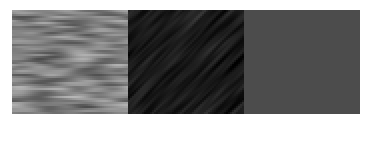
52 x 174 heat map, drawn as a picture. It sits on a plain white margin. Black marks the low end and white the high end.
It is made of 1 by 3 panels. Panel 1,1: middling, streaked across. Panel 1,2: very low, slanting up to the right, faint in contrast. Panel 1,3: low, flat.
